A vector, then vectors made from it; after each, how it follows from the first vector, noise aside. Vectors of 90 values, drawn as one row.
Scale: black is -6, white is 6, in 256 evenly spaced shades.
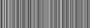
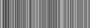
sign-scrambled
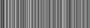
sign-scrambled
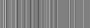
partly zeroed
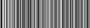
scaled up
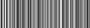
scaled up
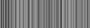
sign-scrambled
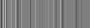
partly zeroed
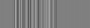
partly zeroed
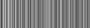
copied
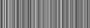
copied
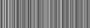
copied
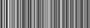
scaled up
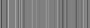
partly zeroed
